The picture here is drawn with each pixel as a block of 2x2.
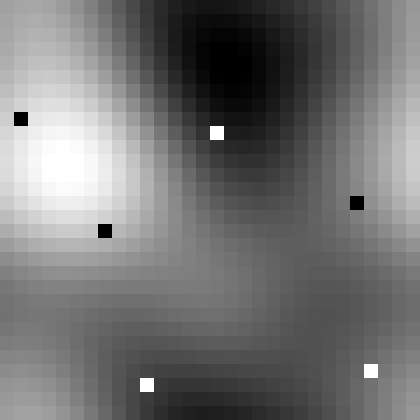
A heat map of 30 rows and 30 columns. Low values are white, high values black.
Calmest part: bottom left. Ninth with the highest average: top middle. Stripes: none. Lone odd cells: 6, 3 higher and 3 lower than their neighbours. Ninth with the lowest average: middle left.
